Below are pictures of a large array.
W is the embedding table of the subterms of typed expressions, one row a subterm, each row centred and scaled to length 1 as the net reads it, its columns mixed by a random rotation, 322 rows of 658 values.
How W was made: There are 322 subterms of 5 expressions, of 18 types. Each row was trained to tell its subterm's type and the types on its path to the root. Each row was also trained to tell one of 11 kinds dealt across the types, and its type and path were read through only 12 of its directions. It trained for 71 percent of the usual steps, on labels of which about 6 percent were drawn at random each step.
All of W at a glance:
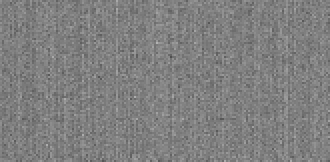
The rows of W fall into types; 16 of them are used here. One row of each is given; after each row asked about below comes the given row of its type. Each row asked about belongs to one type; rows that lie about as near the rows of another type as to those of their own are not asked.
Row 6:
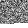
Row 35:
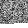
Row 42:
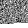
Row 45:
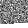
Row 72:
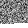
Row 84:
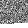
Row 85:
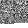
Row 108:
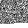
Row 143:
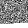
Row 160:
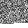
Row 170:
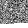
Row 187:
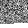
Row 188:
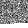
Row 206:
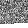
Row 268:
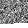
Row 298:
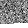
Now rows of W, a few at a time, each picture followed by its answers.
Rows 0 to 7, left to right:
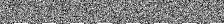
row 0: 84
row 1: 160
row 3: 42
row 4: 35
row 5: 35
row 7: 188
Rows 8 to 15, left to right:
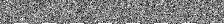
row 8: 42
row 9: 170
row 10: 45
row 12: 298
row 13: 108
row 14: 72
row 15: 45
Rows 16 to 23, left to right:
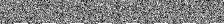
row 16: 35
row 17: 84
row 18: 160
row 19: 187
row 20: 160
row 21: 187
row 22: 298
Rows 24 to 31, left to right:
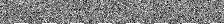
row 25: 35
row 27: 187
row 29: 85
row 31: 72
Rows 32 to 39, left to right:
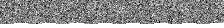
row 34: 143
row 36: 84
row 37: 187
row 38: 45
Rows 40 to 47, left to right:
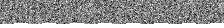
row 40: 298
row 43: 170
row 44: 6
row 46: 108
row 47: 298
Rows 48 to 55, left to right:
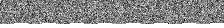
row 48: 108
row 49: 188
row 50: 72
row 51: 143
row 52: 170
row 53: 6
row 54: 268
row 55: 6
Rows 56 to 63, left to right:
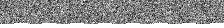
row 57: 72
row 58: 85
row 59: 85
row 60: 268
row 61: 188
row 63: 268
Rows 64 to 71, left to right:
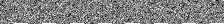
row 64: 187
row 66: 170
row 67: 108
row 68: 268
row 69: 170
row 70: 268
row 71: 72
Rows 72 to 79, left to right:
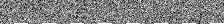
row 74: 45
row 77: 85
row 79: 143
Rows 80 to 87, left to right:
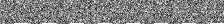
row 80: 298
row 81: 160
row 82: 160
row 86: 143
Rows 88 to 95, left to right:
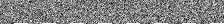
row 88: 268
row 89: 85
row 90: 160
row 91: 143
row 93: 188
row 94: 6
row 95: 187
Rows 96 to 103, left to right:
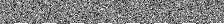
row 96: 298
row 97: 268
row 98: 45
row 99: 170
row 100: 85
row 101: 84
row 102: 160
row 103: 42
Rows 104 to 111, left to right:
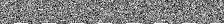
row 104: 170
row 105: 206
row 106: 188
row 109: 160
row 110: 298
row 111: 6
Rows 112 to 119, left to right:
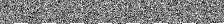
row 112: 187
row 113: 35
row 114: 35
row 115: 108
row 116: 85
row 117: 268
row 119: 42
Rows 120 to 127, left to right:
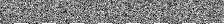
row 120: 45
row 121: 35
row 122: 268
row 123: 108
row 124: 45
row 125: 45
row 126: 108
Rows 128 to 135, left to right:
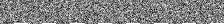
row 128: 42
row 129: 72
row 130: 42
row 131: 45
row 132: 188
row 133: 187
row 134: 84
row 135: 187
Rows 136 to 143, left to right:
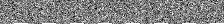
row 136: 188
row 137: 160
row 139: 42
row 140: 72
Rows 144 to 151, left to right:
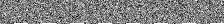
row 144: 84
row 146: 85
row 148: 170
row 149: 170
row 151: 85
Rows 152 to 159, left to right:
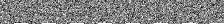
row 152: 45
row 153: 206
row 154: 206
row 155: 268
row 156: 268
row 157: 268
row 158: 35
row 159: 72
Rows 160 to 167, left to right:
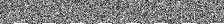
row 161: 45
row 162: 143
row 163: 72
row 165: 108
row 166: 143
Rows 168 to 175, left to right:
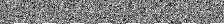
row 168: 160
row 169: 72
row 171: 6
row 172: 6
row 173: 6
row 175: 85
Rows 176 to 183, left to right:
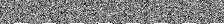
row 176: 268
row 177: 6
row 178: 42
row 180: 108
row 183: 85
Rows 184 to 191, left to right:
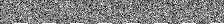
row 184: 42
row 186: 143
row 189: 143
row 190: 160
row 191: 42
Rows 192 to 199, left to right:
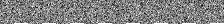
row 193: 170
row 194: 72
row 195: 72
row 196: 187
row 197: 143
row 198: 42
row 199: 187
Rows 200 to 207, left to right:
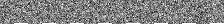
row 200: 6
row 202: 143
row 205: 35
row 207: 187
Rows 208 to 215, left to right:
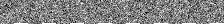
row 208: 6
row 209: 160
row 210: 85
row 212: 160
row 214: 45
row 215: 143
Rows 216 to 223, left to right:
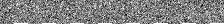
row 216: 187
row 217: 143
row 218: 170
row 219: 85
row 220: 85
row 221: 72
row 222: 42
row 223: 42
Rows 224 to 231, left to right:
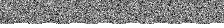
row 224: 35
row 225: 108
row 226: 72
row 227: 160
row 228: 298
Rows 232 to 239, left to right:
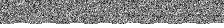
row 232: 108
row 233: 72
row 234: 42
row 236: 206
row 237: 6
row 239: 143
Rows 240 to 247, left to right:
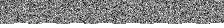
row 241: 188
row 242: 84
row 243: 108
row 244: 45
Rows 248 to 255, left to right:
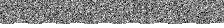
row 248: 160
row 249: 268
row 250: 268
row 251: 35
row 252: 188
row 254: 298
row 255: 35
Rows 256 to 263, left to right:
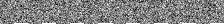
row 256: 160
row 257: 35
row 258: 108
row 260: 45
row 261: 170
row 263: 84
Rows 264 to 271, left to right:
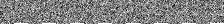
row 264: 268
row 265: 35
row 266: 72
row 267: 108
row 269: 45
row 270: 188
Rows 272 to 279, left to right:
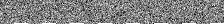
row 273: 160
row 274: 42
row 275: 187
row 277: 45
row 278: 170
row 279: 35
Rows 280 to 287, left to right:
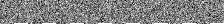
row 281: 298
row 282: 42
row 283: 298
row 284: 84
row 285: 160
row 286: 72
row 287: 85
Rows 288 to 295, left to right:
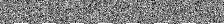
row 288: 35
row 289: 188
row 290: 187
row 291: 42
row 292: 45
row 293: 170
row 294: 187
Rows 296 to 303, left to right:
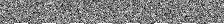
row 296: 35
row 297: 108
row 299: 72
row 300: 188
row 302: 160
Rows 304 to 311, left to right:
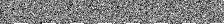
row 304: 160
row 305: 170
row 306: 298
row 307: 187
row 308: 72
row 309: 42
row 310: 72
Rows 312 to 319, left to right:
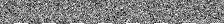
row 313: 42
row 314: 42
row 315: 170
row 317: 6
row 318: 206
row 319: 6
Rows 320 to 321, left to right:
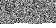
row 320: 268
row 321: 6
